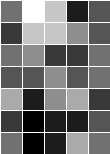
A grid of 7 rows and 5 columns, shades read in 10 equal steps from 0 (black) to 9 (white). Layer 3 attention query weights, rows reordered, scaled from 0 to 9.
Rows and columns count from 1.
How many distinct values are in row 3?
3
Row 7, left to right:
4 0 1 6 4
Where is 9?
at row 1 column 2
